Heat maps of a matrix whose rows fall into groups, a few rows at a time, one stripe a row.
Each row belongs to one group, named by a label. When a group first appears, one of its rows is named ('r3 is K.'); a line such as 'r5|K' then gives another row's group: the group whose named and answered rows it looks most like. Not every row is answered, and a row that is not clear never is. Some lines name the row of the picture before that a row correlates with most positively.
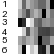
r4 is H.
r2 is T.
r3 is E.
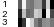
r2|T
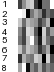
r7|T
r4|E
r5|E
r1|E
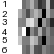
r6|H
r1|H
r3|E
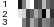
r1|E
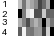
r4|T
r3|T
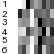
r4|T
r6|E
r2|E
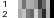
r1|H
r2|T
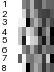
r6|H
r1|H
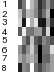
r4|T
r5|H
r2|H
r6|E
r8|E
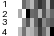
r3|H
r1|H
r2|T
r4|H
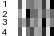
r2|T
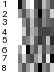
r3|H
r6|T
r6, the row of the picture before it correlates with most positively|2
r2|E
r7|T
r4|H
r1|E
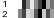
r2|E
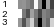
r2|H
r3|E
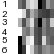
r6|E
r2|H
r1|E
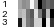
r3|T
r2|T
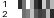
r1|E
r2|H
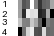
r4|E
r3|H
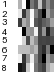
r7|H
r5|H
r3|E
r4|H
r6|H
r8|E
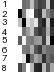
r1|H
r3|H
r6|H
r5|T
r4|H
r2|E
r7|T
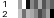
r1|T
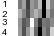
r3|E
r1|T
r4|E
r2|T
